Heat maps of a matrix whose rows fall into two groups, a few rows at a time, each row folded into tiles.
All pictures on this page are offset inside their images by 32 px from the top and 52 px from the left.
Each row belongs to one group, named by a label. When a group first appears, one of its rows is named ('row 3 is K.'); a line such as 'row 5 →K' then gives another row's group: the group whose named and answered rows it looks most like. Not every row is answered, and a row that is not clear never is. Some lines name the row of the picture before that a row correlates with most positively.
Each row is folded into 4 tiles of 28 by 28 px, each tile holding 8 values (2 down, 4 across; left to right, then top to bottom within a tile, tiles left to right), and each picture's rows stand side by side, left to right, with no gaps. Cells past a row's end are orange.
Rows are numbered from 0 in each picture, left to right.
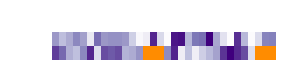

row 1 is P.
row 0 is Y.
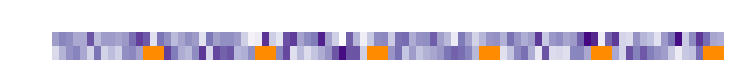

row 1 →Y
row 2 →P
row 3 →P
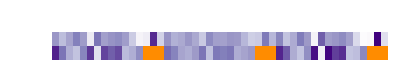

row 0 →Y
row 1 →Y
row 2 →Y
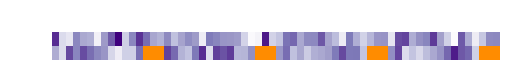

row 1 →Y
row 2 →P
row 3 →P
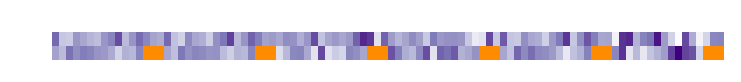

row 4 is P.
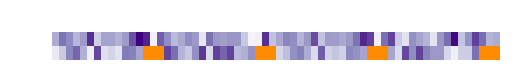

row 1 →Y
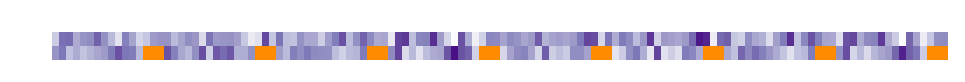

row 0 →P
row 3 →P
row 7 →P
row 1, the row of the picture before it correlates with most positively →1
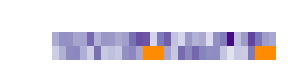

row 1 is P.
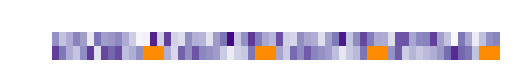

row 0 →Y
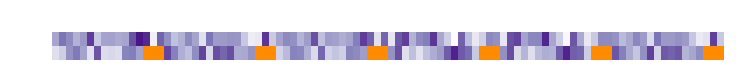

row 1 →Y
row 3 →P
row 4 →P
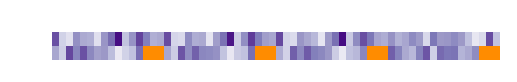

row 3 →Y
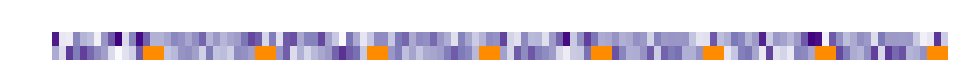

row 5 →Y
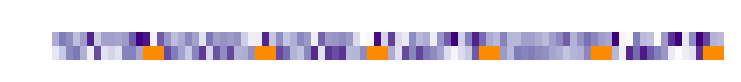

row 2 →Y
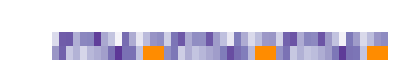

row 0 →P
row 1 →P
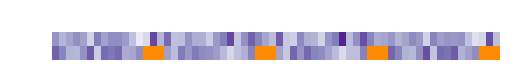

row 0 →Y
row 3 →Y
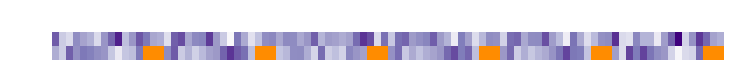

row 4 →P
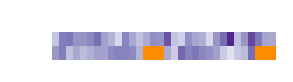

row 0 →P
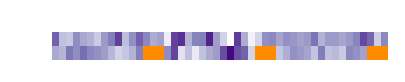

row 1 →P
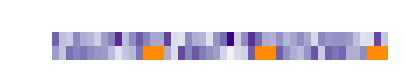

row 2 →Y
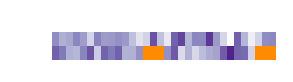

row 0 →Y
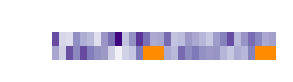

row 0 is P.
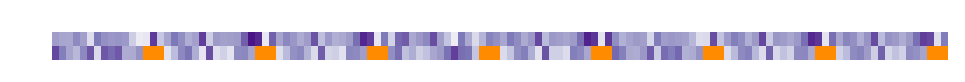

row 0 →Y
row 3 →P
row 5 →Y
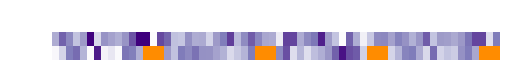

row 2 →P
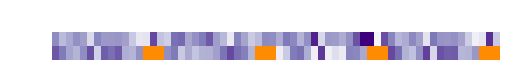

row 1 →P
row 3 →Y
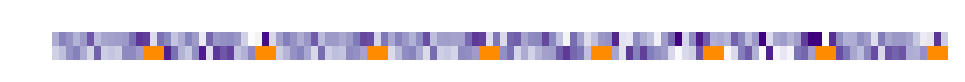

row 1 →Y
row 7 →Y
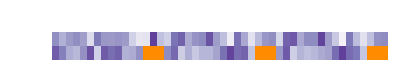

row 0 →Y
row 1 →P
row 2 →P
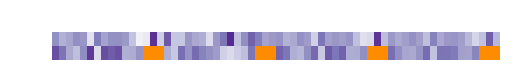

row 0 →Y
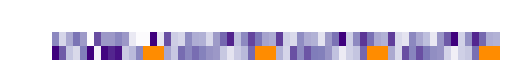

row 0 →Y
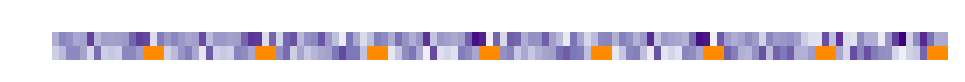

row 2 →P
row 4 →P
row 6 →Y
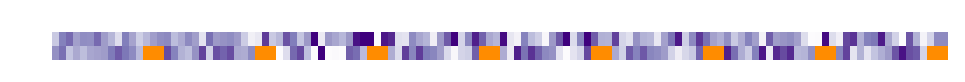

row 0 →P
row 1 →Y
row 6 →Y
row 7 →P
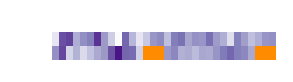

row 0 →P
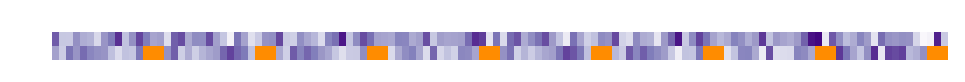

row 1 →P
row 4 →P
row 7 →Y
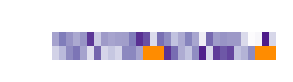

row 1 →Y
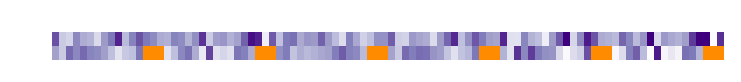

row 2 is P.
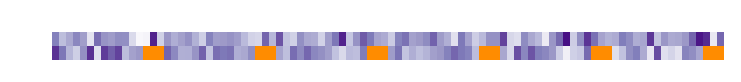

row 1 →Y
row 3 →P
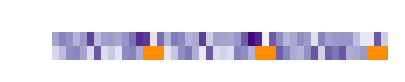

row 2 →Y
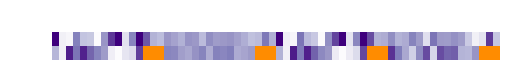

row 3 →Y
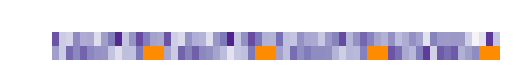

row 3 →Y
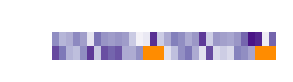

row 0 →Y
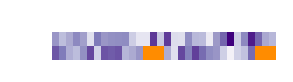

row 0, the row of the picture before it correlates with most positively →0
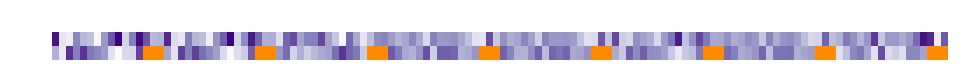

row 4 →Y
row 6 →Y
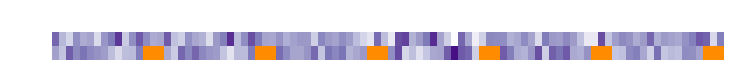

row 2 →Y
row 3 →P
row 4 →Y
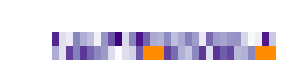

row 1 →Y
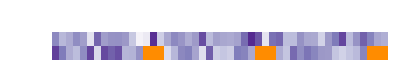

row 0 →Y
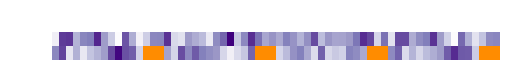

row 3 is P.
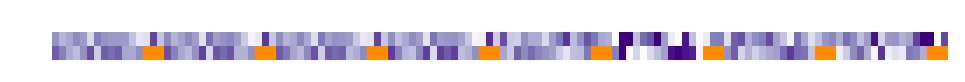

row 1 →Y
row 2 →Y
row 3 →Y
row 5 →P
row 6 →P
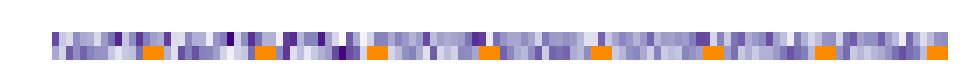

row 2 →P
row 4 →Y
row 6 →P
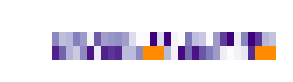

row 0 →Y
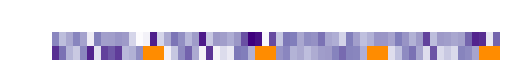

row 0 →Y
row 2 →P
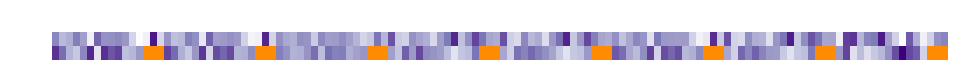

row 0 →Y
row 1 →Y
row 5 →Y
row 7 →P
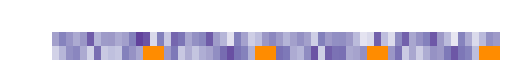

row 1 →P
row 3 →P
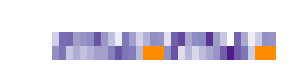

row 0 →P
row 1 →P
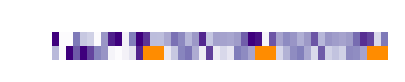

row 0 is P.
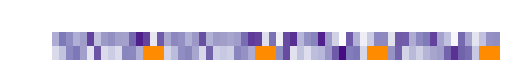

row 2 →P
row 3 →P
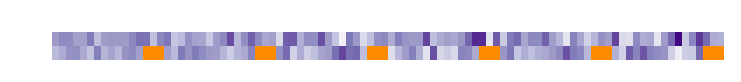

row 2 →P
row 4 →P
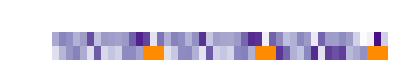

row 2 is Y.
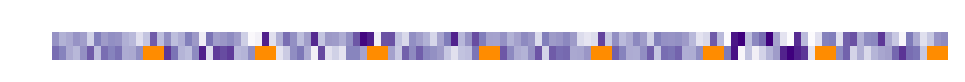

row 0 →Y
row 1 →Y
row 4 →Y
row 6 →P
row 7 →P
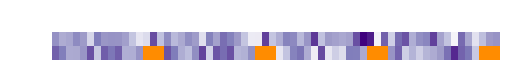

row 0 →Y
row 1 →Y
